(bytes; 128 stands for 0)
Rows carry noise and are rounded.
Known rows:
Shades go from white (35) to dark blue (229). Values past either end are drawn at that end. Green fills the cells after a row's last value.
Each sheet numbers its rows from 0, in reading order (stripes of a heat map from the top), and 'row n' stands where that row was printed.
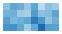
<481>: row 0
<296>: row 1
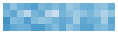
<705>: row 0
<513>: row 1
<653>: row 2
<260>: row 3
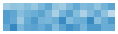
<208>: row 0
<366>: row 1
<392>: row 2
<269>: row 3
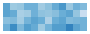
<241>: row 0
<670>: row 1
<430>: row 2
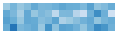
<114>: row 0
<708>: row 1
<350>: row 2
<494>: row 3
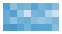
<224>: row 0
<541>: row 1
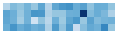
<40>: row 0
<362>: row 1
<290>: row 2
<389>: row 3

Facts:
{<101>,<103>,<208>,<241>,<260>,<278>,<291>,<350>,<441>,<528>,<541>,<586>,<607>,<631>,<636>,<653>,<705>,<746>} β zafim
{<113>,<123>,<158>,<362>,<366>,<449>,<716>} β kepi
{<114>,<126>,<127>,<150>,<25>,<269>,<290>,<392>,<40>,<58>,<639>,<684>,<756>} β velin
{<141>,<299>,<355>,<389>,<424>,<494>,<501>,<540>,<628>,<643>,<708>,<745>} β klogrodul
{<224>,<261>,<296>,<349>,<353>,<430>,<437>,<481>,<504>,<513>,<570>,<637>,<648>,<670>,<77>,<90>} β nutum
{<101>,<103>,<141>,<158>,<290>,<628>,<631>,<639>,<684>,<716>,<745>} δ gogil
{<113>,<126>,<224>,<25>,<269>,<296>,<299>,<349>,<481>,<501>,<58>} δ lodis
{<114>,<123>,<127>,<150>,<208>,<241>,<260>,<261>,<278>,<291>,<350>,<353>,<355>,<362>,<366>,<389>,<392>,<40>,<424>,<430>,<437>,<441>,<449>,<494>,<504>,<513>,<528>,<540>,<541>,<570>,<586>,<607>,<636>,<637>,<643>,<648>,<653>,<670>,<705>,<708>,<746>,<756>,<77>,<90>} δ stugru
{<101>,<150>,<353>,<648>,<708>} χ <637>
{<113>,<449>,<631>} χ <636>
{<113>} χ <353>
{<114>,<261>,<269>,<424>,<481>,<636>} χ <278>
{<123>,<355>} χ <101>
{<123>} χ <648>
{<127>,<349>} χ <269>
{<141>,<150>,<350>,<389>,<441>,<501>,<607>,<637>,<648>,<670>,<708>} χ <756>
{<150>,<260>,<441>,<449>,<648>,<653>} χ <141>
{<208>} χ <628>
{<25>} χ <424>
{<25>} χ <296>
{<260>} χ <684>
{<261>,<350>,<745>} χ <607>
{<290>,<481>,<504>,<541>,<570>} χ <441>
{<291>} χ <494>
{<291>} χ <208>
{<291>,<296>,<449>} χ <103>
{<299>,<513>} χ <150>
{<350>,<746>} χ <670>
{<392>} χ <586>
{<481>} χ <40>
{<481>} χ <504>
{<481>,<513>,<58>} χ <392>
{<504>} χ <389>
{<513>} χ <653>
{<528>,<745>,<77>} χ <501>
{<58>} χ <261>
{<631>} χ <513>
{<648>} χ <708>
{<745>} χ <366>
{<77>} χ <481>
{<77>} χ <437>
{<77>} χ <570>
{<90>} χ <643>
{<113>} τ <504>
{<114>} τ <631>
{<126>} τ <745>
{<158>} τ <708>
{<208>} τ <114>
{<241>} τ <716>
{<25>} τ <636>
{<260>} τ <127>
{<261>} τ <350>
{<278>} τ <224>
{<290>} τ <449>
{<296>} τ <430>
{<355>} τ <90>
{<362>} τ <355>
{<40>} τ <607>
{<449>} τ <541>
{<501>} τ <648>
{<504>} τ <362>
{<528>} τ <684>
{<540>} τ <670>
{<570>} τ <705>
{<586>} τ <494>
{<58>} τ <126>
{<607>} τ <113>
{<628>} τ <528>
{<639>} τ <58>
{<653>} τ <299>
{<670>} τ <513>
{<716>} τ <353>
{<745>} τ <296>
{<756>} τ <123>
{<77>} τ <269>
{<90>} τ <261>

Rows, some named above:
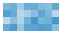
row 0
<261>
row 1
<424>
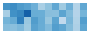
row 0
<141>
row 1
<586>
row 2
<113>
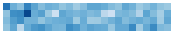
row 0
<628>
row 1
<224>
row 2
<540>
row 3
<350>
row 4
<299>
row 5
<449>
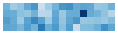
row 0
<586>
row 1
<58>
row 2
<290>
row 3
<501>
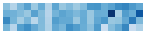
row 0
<756>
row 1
<113>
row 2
<540>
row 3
<290>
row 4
<631>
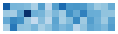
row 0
<745>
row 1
<355>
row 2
<101>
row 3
<586>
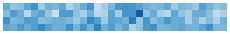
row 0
<643>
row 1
<430>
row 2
<278>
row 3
<58>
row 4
<684>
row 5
<127>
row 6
<528>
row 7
<77>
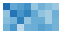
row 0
<103>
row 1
<528>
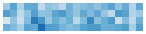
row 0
<504>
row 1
<296>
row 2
<607>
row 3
<269>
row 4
<90>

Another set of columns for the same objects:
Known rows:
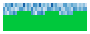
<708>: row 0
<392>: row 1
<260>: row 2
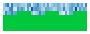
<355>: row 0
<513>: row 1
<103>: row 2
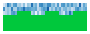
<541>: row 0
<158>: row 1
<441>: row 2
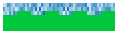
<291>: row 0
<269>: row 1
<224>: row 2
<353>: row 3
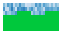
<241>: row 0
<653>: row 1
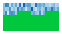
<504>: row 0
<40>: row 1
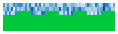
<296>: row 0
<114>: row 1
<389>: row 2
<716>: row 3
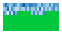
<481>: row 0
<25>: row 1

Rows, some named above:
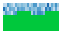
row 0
<208>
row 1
<362>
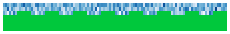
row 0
<481>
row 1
<607>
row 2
<607>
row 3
<296>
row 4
<481>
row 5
<392>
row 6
<290>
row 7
<631>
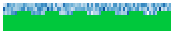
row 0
<127>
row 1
<528>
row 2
<350>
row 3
<639>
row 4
<501>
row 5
<684>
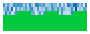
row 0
<296>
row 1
<607>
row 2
<745>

